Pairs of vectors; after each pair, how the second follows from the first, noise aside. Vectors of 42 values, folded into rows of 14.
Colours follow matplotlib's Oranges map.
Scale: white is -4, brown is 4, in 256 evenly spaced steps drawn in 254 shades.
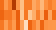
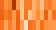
copied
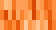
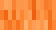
shrunk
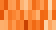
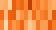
reversed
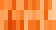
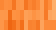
shrunk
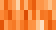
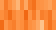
shrunk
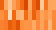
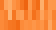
shrunk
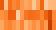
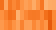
shrunk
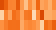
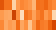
reversed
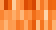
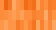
shrunk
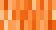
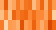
copied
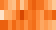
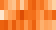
copied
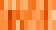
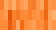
shrunk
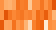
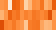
reversed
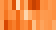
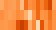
reversed
